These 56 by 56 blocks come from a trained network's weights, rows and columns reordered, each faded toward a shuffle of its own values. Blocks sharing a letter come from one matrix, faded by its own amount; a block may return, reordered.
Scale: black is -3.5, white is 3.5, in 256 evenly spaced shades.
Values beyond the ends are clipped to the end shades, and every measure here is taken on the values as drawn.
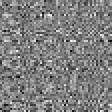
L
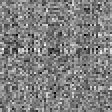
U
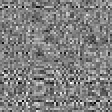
L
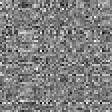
L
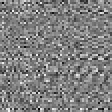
L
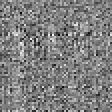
U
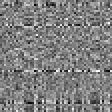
L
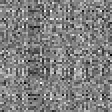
U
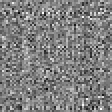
U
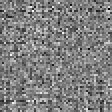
U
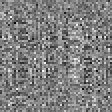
U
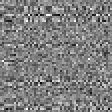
L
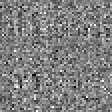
U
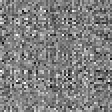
U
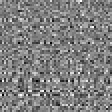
L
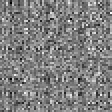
U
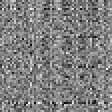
U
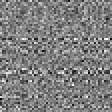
L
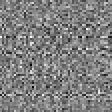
L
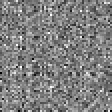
U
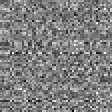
L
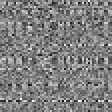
L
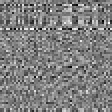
L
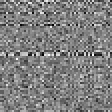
L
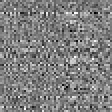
L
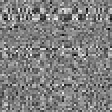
L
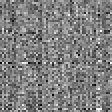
U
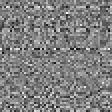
L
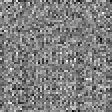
U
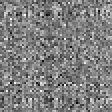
U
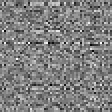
L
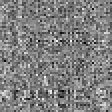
U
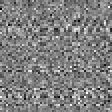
L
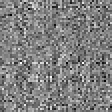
U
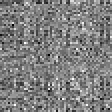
U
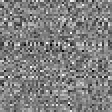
L
